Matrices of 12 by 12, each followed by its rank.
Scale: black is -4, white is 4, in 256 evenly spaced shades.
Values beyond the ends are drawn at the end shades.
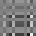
one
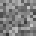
full rank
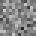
full rank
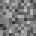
full rank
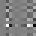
one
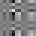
one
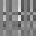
one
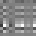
one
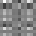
one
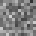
full rank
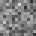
full rank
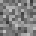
full rank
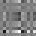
one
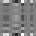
one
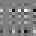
one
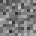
full rank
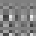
one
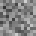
full rank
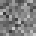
full rank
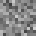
full rank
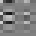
one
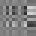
one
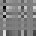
one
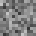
full rank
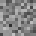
full rank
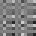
one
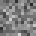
full rank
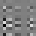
one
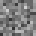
full rank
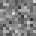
full rank
